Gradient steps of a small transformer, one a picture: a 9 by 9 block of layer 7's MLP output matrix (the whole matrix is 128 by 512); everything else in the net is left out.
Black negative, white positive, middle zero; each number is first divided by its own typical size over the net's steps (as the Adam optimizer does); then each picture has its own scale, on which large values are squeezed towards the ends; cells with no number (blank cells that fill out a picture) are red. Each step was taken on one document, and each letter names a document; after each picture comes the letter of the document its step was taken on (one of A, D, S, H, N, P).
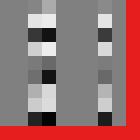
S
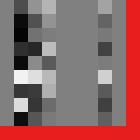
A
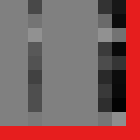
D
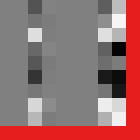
D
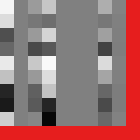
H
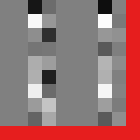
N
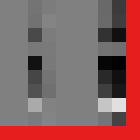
D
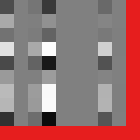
H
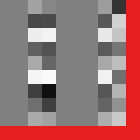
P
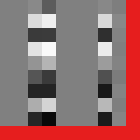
S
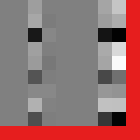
D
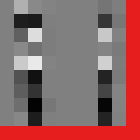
A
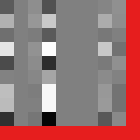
H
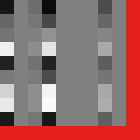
H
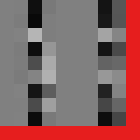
A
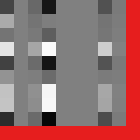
H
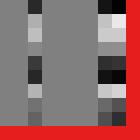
D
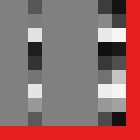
D
